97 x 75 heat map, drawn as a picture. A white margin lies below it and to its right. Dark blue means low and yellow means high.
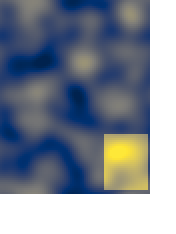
Roughest part: bottom right. Histogram: skewed, a long tail of high values. Odd patch: higher, in the bottom right. Average level on the scale: 30%. Ninth with the highest average: bottom right. Mirror symmetry: none.
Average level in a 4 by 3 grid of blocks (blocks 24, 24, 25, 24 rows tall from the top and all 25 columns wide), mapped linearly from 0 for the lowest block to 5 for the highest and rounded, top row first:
101
011
102
105
